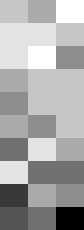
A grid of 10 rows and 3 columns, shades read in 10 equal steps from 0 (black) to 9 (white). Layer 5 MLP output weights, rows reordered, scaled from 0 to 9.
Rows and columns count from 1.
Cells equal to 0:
1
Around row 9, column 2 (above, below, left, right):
4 4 2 5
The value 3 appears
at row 10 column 1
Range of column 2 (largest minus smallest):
5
